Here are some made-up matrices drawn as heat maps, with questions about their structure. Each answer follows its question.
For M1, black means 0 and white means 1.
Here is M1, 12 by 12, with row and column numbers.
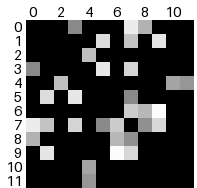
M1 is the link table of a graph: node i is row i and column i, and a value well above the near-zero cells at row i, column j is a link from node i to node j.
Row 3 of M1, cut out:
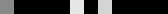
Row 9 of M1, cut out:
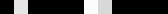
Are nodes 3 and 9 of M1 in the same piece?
yes
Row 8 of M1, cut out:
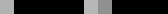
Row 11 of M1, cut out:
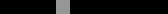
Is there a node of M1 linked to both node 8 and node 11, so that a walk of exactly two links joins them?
no
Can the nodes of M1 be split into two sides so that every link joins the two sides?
no
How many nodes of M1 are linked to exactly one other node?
3
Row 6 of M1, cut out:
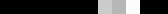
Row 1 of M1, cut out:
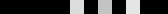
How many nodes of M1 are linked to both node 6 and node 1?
2
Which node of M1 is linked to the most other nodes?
node 7
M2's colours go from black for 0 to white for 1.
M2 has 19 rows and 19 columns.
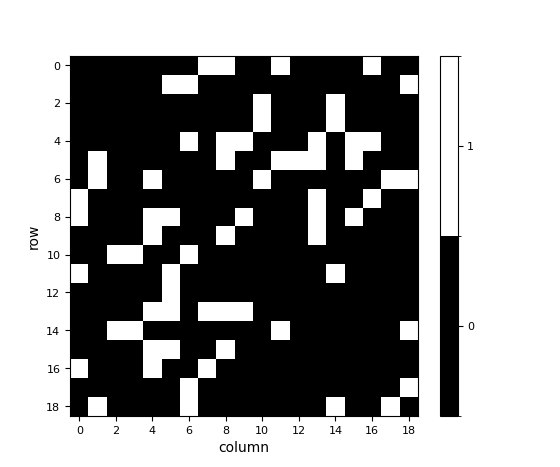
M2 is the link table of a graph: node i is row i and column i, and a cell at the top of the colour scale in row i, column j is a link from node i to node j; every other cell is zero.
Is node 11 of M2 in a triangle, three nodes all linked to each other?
no
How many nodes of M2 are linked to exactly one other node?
1
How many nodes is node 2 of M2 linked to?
2
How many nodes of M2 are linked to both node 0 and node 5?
2
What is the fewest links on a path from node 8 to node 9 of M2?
1
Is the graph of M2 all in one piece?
yes
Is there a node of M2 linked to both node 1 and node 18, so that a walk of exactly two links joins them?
yes
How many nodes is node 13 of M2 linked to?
5
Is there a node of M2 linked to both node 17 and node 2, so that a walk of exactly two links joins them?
no
